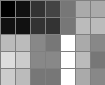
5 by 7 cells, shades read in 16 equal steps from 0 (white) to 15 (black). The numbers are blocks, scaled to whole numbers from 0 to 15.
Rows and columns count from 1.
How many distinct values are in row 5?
6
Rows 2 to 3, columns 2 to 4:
14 12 12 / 4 7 8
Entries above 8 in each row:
4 4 0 0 0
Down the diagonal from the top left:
15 14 7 7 0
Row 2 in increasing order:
4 4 8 12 12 14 14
